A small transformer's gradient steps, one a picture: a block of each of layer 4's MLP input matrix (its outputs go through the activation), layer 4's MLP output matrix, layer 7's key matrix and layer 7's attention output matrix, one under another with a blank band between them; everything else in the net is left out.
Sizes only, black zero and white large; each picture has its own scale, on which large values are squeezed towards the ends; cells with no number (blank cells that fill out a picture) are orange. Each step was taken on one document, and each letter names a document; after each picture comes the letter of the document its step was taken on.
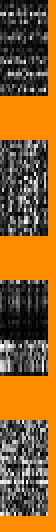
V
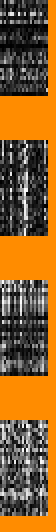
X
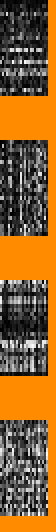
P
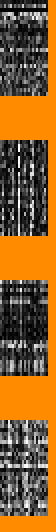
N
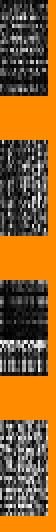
P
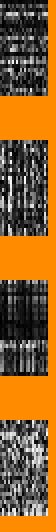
P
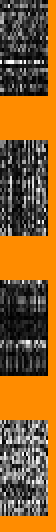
P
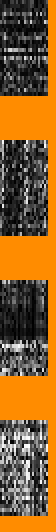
X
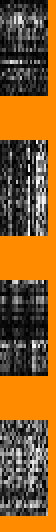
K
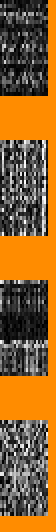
V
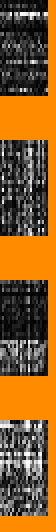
N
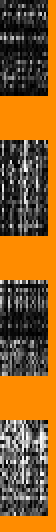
X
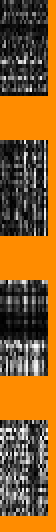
X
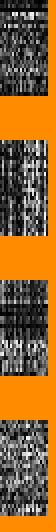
N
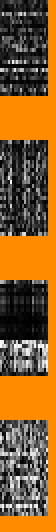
K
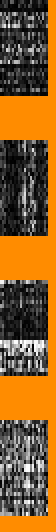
N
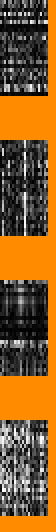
X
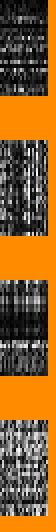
K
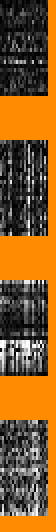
K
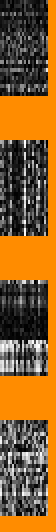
P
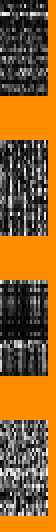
P
